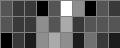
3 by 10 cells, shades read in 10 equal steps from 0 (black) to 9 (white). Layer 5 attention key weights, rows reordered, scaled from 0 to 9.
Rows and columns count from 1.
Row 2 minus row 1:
0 0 0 5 0 -3 -3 3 0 1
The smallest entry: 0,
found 3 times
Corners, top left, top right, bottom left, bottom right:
3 2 0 1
